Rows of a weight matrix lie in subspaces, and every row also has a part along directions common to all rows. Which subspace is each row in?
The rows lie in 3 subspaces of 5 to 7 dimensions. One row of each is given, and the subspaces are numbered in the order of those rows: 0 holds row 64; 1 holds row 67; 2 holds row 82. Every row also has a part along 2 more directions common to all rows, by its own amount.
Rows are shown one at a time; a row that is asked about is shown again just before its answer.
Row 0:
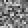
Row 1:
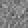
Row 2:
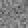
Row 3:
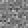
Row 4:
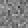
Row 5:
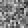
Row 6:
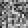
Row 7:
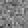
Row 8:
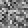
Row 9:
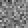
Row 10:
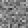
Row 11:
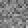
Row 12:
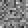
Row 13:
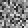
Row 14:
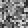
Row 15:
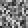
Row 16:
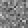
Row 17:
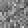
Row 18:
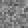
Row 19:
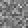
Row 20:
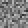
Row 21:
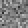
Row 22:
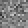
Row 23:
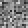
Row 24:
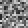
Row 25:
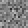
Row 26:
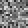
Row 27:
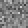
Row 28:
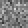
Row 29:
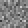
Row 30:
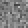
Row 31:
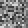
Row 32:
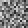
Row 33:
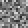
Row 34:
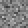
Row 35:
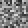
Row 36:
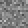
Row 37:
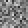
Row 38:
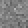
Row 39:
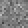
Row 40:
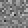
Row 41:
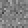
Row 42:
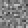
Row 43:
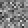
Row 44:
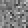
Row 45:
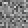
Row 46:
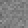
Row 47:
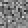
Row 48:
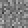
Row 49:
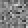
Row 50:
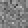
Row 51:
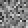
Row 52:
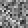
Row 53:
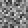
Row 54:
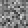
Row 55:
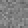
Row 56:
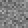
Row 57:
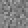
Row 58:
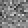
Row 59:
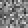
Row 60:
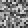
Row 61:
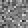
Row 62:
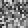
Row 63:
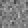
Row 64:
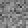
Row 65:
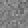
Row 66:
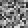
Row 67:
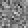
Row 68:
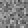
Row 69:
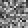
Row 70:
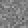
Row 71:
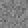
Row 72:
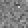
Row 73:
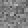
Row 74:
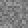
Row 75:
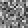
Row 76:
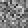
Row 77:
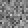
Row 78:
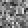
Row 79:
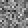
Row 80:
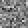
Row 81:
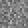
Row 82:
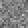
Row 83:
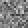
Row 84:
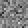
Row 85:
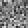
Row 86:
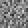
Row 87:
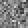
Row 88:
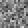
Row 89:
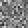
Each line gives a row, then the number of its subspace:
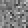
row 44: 0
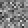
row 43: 2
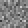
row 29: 0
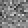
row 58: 0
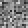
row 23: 0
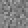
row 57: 1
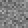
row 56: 1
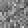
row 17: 2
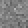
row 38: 0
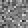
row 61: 2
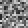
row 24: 1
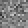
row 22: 0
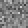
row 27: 0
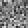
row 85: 0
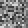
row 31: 2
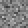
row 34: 1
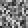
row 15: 2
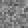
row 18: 2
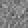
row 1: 1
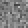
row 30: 0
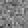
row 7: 2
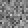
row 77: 2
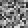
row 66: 1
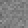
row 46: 1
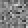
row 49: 0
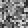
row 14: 2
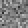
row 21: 0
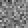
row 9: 0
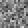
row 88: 2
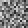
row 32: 0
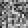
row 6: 0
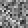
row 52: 2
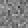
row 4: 2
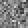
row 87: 2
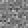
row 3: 1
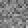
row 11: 0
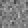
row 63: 1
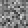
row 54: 1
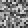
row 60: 1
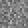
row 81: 1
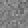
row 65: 2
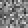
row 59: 2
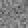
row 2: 0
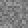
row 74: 2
